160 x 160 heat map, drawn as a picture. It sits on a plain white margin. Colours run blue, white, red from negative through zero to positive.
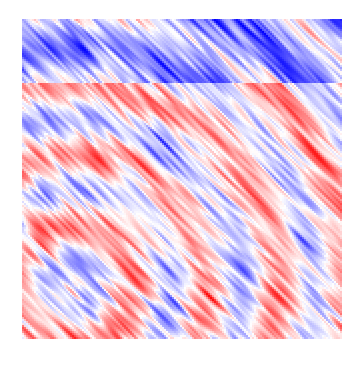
Histogram: bell-shaped. Rings: centred on the bottom left. Seam: horizontal, 20% of the way down, the bottom part higher. Mirror symmetry: none.
